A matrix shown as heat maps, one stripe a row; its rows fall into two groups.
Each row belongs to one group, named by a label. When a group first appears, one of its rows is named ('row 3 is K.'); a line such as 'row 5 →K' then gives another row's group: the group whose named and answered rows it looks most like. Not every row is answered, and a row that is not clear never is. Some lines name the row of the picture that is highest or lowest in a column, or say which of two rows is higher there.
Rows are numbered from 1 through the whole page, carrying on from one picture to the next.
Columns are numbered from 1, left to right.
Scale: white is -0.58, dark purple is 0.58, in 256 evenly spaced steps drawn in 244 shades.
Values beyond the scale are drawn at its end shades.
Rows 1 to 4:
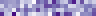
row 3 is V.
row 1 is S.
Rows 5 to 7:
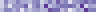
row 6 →S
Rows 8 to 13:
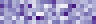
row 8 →S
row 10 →S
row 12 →V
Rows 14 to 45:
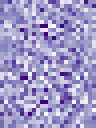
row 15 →V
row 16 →S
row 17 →S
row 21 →S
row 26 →S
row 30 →S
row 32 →S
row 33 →S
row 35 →V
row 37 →S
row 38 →S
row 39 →S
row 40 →S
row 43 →V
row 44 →V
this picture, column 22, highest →14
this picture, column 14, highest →23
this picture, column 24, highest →15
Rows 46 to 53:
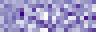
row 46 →V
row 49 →S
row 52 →S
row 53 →S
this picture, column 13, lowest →46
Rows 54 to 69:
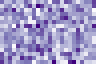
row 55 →V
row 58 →S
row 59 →S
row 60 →V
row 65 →V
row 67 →S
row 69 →S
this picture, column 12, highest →59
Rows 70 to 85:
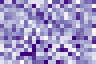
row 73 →V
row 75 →S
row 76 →V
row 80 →V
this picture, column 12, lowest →79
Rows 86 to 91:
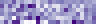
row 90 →V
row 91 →S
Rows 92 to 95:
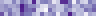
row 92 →S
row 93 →S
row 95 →S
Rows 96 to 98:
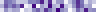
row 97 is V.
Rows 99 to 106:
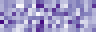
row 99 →V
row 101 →S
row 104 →S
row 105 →V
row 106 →V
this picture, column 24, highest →100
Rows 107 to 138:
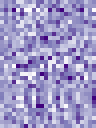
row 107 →V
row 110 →S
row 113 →V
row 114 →S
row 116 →S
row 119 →S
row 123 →V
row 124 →V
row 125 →S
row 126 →S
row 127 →V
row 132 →V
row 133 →V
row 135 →V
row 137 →S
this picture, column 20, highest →121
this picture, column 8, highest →122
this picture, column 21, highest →109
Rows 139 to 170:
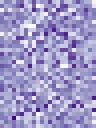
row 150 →S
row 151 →S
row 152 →S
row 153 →S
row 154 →V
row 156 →S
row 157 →V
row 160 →S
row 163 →V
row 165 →S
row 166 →V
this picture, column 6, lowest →154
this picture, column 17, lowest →155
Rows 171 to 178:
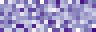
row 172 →V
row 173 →S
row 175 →V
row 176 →S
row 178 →V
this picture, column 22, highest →171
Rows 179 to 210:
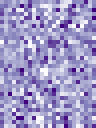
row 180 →S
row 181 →V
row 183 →V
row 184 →S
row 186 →V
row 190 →S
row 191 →V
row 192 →V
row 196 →S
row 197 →S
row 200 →V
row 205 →V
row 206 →V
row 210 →V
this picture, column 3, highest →202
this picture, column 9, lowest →181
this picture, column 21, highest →196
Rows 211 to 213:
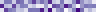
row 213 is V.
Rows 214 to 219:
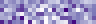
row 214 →S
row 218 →S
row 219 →S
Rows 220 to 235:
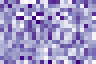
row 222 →S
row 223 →V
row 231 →S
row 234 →S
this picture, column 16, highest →224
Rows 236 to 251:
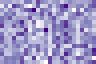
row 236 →V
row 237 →S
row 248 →V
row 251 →S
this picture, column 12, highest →243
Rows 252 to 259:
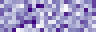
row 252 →V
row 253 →V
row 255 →V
